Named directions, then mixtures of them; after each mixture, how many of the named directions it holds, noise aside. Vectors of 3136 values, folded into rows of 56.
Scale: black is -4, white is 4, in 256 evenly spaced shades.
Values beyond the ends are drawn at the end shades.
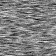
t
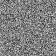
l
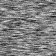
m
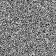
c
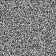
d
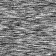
two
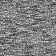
three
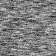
two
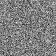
two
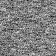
two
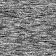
three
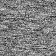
three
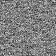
three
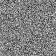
one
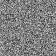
one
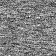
three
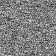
three
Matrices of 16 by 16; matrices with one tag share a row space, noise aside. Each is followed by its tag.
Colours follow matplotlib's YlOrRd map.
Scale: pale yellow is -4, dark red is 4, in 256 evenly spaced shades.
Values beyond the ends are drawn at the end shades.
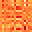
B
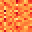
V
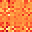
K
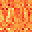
K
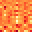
V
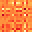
B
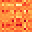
B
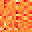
V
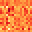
K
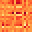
B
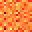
V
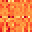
K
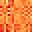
K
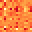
V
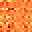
K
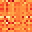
K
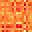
B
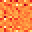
V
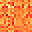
K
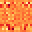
K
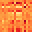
B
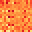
K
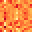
V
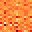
V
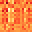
K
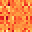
K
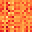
K
